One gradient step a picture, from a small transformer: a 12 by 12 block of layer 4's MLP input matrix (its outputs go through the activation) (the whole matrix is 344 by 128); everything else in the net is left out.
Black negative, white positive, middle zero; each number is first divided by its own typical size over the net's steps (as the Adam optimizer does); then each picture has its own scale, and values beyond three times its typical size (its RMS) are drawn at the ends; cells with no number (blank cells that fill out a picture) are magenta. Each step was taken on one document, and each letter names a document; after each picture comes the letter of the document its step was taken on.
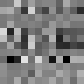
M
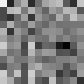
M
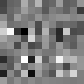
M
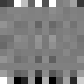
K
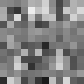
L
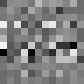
M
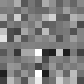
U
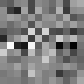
M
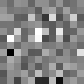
U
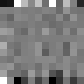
K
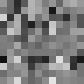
L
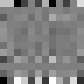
K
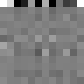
K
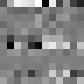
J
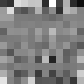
K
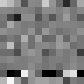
U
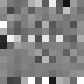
K
